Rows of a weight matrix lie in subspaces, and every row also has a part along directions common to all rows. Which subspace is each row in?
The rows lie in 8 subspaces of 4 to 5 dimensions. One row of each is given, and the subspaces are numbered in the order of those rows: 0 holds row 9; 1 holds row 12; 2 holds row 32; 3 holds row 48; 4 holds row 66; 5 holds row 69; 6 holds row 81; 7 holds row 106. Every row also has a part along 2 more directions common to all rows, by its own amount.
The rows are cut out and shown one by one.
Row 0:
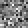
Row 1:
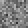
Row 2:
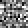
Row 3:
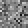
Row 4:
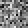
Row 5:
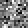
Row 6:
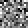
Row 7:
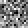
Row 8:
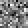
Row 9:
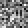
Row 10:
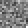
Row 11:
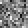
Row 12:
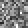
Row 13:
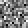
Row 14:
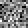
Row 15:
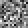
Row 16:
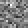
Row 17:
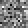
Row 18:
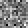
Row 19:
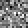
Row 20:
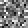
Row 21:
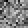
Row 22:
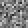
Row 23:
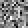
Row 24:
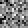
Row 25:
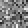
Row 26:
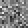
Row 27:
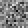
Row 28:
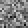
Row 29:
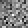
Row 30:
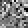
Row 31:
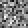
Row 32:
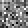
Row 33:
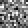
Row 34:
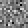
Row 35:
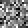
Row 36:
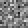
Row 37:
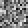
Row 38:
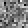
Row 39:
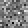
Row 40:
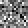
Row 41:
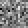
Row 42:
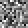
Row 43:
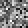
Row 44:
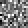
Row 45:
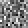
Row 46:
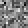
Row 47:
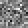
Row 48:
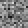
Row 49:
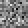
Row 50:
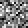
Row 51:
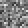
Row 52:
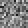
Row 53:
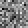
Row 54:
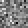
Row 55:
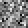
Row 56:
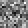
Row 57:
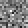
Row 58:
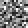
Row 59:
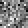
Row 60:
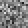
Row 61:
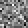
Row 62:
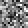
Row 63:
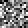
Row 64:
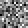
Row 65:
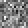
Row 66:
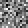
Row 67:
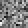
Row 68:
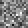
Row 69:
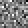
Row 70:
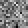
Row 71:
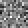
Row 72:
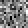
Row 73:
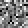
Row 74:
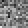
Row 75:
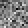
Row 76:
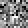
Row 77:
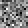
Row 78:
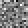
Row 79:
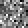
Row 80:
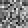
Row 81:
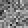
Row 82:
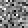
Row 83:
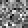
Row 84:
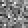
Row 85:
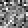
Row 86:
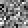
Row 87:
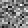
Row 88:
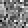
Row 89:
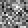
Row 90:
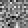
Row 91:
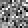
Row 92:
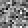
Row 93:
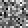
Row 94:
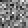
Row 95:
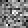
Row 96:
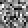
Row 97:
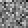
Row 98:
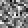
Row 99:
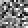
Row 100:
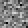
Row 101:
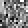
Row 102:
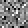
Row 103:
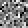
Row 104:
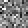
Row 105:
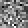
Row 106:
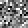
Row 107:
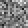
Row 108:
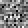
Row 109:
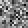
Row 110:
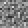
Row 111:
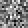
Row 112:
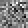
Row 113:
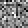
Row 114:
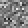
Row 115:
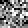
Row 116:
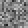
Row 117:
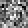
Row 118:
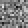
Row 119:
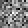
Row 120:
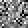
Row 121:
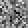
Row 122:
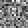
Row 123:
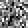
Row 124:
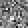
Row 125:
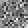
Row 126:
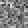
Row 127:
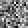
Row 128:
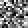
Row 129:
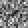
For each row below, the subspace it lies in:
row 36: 3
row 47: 7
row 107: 5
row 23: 1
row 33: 5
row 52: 1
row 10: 4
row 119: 0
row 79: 2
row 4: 3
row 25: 1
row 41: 3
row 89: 0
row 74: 3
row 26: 4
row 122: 5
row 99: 4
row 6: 0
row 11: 0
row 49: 6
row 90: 1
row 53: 0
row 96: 7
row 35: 1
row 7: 5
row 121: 4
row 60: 7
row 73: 2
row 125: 2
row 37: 2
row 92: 4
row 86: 1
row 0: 6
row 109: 4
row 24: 6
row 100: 4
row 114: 6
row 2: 6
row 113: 5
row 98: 3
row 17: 7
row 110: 3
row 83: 0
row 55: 5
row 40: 6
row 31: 5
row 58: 4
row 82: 0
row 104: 0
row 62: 3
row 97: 5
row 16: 3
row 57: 0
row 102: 5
